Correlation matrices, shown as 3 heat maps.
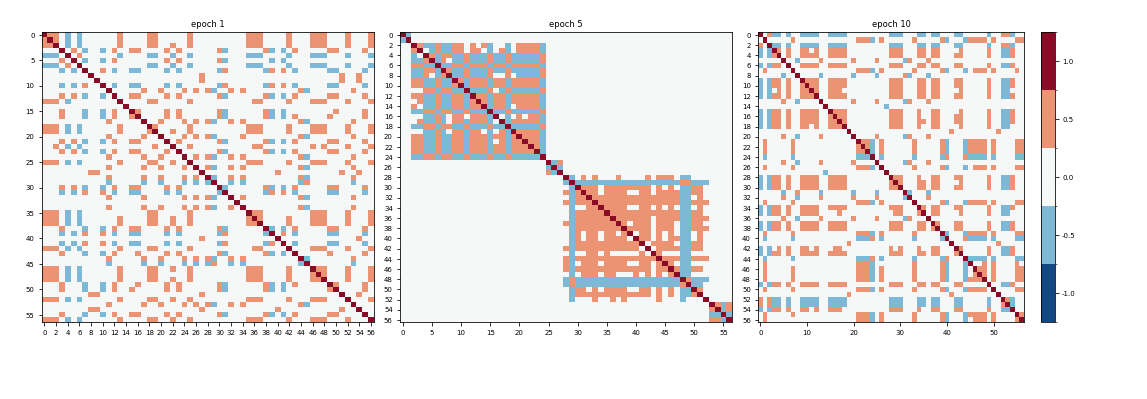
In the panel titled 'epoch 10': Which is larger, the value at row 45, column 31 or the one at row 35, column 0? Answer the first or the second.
the first
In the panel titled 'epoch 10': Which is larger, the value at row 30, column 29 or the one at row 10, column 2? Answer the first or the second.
the first
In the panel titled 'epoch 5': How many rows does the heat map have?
57
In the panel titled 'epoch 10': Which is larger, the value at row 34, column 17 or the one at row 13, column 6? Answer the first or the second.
the first
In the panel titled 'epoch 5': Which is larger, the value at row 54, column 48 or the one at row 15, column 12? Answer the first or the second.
the first
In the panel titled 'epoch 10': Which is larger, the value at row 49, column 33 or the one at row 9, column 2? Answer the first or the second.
the first
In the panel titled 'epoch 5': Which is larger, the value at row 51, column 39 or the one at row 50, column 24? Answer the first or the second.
the first
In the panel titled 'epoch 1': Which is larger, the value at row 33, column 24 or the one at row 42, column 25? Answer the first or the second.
the second
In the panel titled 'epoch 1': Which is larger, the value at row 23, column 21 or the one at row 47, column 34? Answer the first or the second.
the first
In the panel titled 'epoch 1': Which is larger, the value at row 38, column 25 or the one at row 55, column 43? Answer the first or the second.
the second
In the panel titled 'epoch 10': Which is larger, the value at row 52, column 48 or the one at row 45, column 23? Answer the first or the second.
the second
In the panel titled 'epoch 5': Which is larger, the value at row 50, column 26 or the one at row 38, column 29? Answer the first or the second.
the first
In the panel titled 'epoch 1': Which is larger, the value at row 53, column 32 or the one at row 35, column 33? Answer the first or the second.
the first
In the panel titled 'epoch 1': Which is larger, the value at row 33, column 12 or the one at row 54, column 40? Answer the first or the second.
the second
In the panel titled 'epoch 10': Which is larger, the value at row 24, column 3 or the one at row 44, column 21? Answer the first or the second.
the first
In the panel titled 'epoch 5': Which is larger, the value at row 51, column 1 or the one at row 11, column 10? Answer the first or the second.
the first
